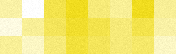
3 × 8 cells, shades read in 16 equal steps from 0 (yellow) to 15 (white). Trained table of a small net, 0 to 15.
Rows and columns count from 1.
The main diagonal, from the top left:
9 8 6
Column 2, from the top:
15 8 11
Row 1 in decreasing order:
15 9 8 8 6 3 0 0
